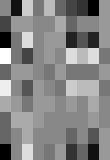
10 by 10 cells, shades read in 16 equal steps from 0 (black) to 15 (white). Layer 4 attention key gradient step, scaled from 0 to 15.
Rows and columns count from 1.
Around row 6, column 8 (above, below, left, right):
7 8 12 11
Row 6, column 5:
8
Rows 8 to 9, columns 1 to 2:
6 10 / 6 8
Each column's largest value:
15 10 13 9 11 10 13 11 13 9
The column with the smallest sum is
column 9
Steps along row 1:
down up down up down down down down up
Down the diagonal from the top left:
8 9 13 8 7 7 9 8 5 9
